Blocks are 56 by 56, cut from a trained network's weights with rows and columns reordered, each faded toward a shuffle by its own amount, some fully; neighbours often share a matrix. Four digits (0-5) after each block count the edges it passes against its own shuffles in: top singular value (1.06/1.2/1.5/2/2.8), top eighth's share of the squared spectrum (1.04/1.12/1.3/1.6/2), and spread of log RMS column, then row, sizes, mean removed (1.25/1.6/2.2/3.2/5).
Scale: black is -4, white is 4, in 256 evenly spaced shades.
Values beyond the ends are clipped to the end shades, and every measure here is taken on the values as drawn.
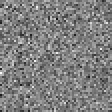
2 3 1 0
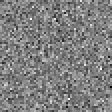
1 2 0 0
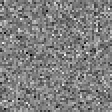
1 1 0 0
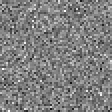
0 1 0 0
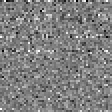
3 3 0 2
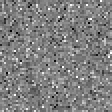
0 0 0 0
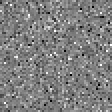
0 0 0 0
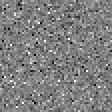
0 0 0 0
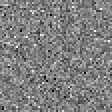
0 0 0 0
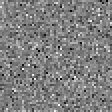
2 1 0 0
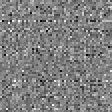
4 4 0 3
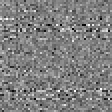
4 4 0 3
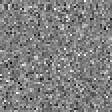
2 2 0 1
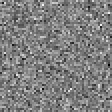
0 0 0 0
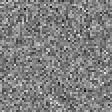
1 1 0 0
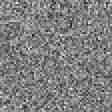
2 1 0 1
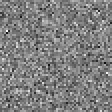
1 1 0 0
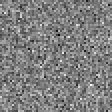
1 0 0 0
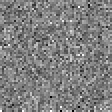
2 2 1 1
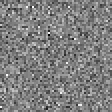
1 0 0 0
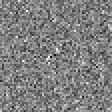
0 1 0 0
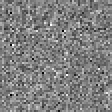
2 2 0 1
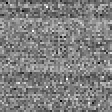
3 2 0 0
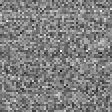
1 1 0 0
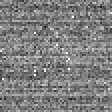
3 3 0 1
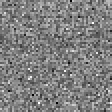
0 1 0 0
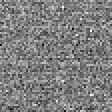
1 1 0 0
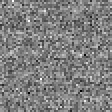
1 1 0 0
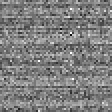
4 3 1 1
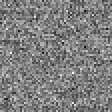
1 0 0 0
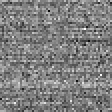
3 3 0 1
